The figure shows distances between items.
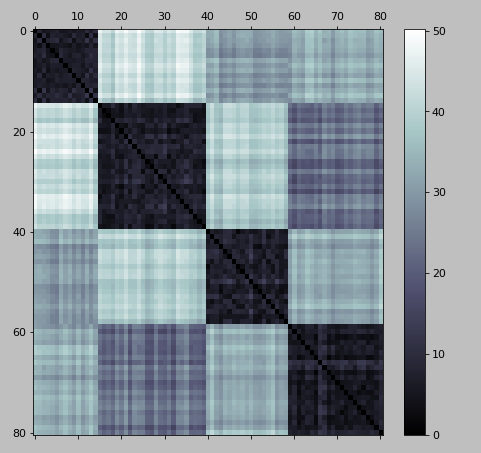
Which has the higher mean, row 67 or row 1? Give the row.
1
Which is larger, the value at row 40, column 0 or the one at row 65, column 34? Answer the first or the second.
the first
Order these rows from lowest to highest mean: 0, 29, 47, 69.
69, 29, 47, 0
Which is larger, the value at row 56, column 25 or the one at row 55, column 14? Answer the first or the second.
the first
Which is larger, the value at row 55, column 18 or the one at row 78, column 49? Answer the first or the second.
the first
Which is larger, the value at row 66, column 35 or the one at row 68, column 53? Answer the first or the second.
the second
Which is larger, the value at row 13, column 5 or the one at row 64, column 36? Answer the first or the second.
the second
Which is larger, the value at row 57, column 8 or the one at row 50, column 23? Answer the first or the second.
the second
